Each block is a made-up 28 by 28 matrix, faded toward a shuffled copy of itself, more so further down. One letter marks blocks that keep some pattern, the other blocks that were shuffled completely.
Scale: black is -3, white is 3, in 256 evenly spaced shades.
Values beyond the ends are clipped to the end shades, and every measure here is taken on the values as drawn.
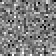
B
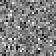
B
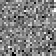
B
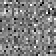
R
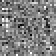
R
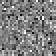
R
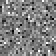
B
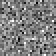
B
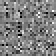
R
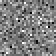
B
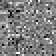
R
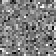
R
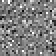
R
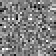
R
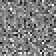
R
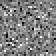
B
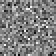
B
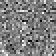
R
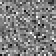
B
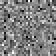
R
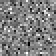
B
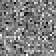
R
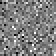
R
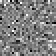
R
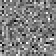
R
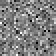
B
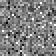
B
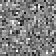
R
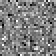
R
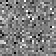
R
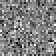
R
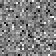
R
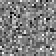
R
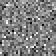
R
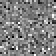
R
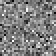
R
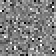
R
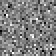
B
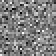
R
